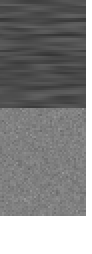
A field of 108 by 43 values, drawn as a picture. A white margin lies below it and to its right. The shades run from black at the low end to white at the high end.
It is made of 2 by 1 panels. Panel 1,1: low, streaked across, faint in contrast. Panel 2,1: middling, fine-grained, faint in contrast.
